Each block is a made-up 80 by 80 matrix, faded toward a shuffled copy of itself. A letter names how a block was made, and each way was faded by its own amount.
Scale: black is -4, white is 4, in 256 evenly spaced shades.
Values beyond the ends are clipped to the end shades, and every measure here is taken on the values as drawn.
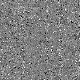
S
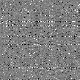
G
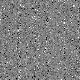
S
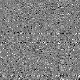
G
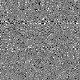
G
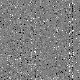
S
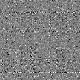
G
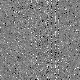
S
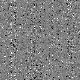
S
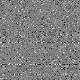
G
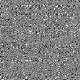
G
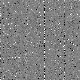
S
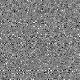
G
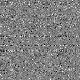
G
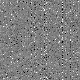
S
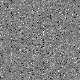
S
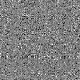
G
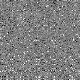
G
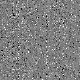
S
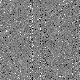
S
